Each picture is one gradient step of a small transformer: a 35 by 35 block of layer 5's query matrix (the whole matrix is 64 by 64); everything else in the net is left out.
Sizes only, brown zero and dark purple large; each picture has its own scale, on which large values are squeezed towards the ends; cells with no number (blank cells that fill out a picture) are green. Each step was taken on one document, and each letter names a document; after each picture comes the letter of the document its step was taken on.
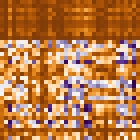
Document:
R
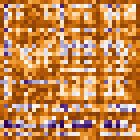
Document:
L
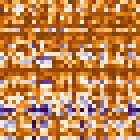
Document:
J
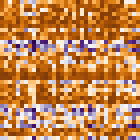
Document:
J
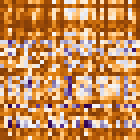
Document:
R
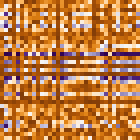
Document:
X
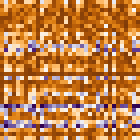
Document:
X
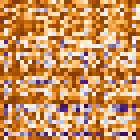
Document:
L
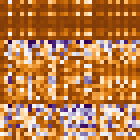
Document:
R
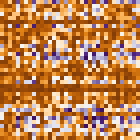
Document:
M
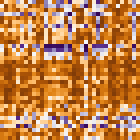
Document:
M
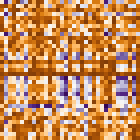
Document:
L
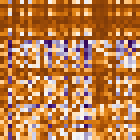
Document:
R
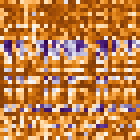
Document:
X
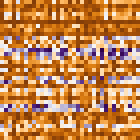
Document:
X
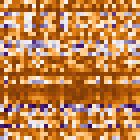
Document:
X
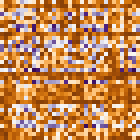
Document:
M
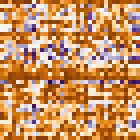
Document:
J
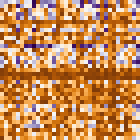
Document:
J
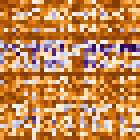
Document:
M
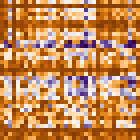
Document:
R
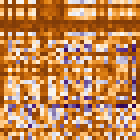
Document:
R
